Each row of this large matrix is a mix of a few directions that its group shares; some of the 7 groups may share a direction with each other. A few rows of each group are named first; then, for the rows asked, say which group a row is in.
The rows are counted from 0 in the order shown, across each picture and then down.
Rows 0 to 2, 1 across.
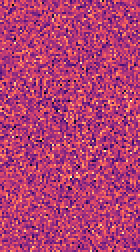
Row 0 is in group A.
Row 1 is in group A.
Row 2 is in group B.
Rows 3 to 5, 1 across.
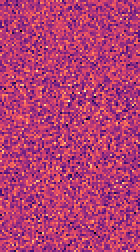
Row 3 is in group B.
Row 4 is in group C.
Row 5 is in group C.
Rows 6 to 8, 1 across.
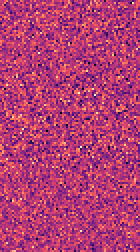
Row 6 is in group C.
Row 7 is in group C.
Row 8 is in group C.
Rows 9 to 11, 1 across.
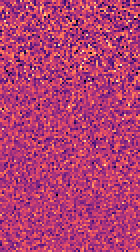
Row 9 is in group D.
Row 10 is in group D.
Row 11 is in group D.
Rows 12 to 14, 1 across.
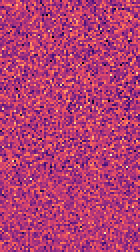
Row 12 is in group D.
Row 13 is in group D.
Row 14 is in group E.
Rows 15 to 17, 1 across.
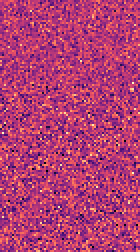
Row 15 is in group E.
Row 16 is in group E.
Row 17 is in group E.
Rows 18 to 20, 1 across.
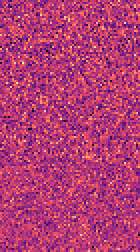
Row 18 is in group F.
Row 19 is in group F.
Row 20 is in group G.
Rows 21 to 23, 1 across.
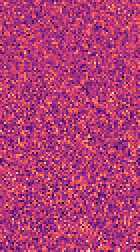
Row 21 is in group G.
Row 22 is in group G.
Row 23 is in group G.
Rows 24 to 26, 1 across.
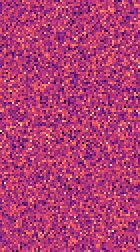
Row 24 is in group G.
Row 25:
F
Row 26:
C
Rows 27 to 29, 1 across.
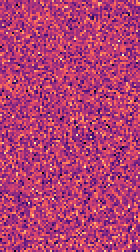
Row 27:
C
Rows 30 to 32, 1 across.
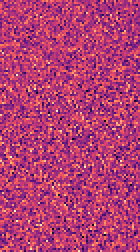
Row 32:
A
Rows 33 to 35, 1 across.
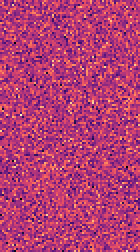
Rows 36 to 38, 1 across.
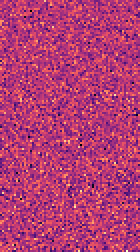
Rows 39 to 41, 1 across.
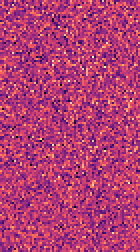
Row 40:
A
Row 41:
C
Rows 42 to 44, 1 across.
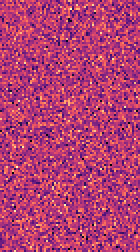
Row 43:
F
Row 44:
A
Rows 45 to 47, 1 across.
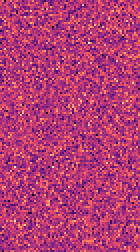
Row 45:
E
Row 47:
F
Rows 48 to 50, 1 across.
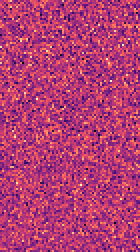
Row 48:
F
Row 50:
D
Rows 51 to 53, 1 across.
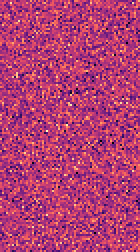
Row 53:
C
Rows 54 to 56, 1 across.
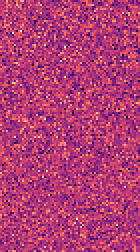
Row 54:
C
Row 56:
E
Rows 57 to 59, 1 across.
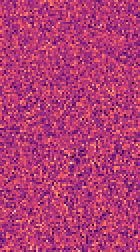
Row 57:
E
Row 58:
G
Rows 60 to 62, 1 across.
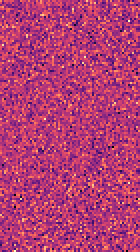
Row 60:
D
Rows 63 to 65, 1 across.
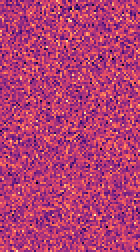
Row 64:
G
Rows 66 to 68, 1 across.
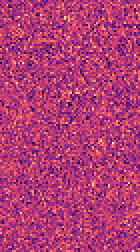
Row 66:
F
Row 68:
E
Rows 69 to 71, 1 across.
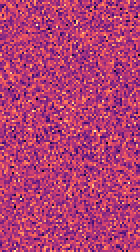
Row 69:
D
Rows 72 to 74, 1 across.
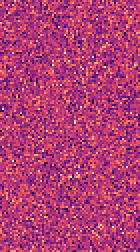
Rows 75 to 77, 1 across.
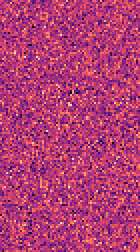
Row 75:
F
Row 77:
F
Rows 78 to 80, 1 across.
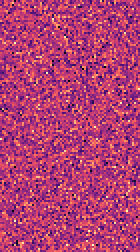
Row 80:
C
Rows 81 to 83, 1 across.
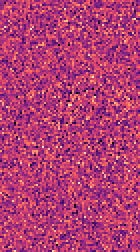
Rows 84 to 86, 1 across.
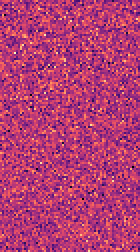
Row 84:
C
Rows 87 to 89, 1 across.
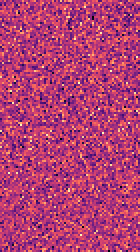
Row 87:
C
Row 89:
G
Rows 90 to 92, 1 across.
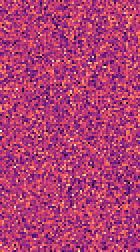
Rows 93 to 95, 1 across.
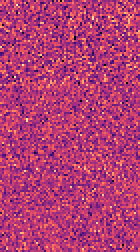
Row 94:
D
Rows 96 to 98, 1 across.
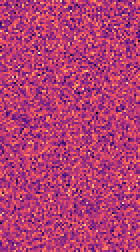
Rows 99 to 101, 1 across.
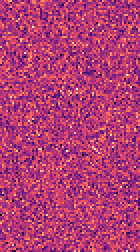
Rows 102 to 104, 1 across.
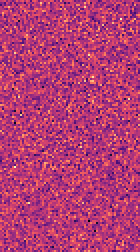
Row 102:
C
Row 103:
A
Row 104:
D
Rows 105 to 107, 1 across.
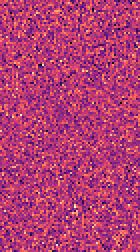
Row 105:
C
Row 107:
D
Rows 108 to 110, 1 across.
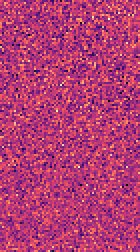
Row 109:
D
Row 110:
D
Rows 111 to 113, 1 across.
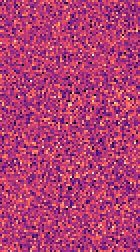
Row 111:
E
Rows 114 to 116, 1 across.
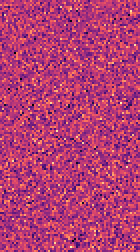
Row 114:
C
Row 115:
G
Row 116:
G
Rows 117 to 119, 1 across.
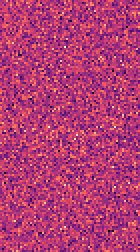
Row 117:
C
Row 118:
E
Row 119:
C
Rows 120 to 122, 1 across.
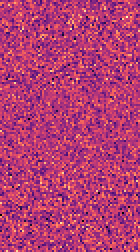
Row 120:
D
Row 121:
G
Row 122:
F
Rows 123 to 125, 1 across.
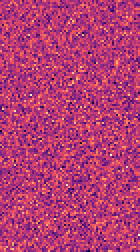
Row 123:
G
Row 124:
E
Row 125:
G
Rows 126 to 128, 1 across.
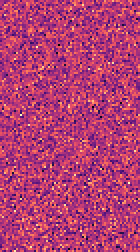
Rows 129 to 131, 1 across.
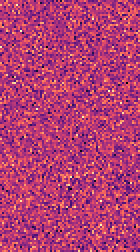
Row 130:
D
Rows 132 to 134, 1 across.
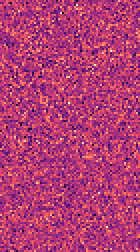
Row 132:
C
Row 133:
F
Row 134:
F
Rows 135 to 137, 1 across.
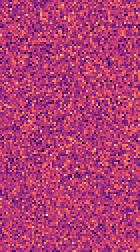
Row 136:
G
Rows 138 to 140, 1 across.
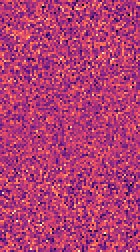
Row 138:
C
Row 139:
C
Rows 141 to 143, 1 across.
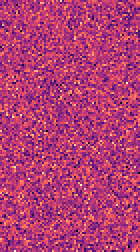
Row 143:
D
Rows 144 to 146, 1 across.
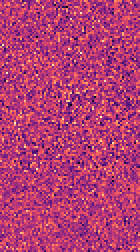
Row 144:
G
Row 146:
G
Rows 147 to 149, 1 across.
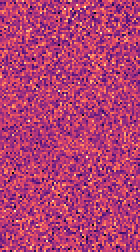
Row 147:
C
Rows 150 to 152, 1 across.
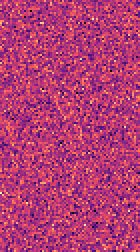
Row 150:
E
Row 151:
C
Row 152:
D
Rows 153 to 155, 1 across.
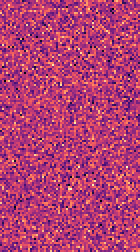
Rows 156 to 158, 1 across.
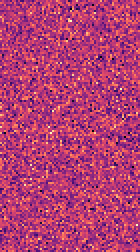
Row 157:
E
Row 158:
E
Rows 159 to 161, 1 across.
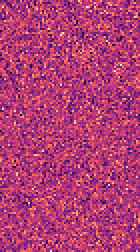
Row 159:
D
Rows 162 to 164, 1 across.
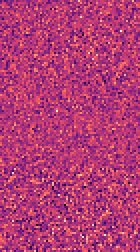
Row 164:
A
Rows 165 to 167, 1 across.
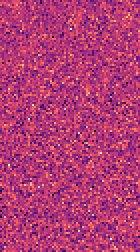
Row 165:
D
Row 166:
G
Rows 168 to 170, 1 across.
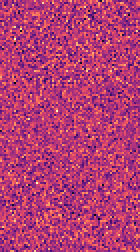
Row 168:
A
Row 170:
F
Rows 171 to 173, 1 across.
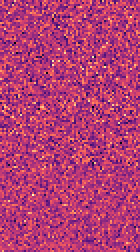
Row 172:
G
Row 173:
F
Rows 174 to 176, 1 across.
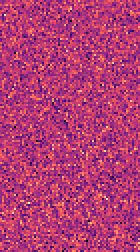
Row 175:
A
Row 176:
G
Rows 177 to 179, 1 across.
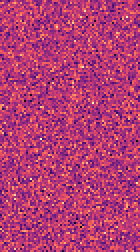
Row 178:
E
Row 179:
E
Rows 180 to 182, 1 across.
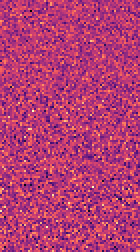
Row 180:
E
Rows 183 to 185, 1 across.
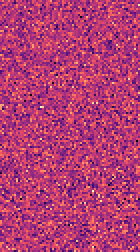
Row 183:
D
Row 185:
G
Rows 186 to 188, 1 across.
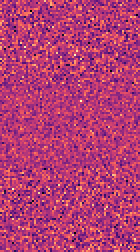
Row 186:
E
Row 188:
G
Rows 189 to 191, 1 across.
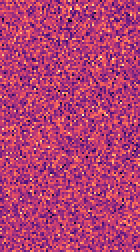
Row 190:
G
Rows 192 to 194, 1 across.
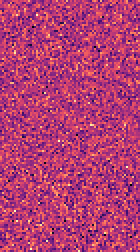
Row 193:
E
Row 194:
A
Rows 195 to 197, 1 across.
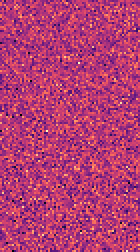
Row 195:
E
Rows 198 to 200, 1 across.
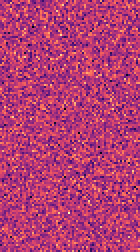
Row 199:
G
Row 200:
C
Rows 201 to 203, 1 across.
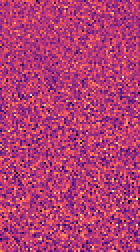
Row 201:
G
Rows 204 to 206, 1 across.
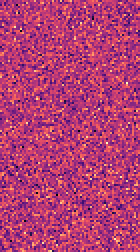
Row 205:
F
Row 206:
D
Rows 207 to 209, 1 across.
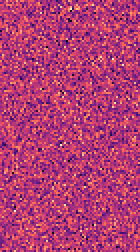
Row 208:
C
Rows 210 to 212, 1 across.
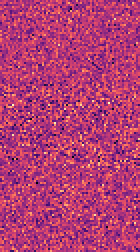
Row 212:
F
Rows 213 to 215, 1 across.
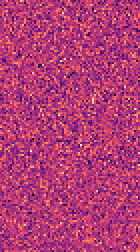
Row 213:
C
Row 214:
E
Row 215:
F
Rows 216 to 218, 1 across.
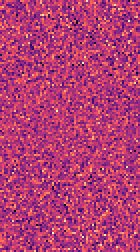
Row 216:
D
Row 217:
D
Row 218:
A
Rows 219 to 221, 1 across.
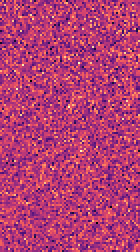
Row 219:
E
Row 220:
G
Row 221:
D
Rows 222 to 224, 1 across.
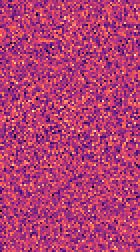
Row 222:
F
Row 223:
F
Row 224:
E
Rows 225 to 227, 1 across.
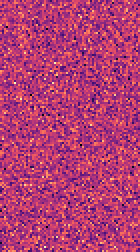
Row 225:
D
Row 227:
E
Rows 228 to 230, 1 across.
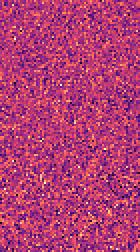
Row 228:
A
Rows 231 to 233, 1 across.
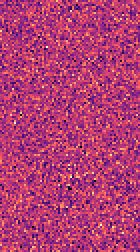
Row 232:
A
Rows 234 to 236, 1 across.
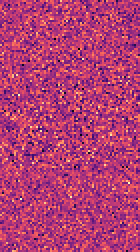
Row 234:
G
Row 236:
C
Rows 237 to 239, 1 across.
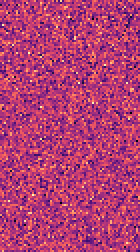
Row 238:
E
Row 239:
F
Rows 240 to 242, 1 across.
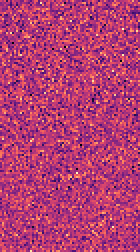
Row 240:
C
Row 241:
E
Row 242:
C
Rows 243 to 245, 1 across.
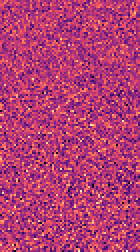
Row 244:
E
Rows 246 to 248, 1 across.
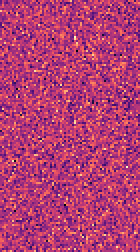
